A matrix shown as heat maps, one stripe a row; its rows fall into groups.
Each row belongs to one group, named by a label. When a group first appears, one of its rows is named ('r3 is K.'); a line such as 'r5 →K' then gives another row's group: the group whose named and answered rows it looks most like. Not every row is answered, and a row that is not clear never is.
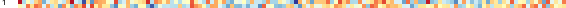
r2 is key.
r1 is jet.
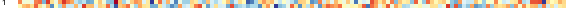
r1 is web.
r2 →key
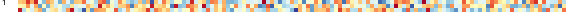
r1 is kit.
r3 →jet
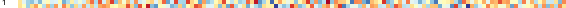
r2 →key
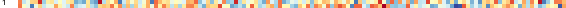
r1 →jet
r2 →jet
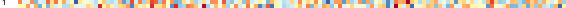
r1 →kit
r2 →jet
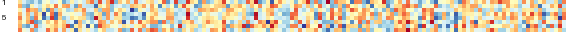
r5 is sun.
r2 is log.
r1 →jet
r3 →sun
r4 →sun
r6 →kit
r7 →log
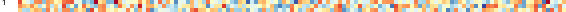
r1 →web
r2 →kit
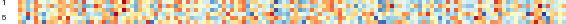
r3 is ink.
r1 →ink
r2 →web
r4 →sun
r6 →ink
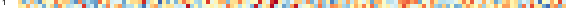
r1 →log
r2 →sun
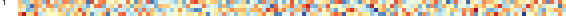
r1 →key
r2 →web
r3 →log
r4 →kit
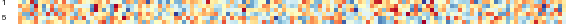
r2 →web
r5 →ink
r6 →kit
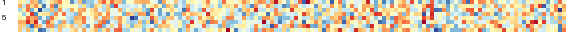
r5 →sun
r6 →kit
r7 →web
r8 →sun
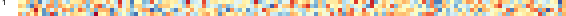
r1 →sun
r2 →web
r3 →key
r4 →sun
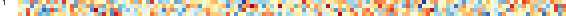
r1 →key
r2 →jet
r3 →sun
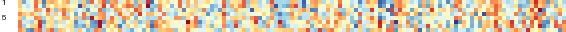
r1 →ink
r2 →ink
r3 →web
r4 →kit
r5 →ink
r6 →jet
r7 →jet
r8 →web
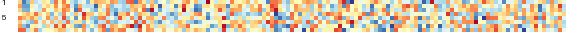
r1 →ink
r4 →key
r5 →kit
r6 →log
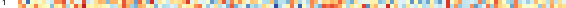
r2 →key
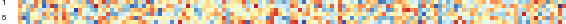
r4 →log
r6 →log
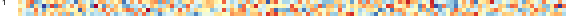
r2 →sun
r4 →log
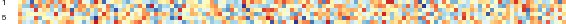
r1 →web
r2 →key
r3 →log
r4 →jet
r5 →log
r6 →web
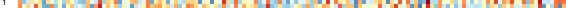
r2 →jet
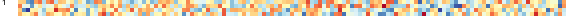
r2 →jet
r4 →kit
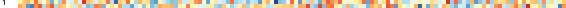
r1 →key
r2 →web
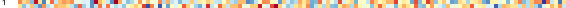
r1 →web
